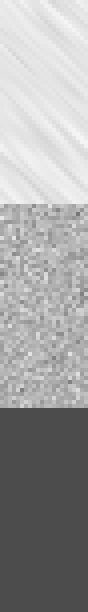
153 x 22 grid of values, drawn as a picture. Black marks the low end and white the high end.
The table splits into 3 rows of 1 panel. Panel 1,1: very high, slanting down to the right, faint in contrast. Panel 2,1: high, fine-grained. Panel 3,1: low, flat.
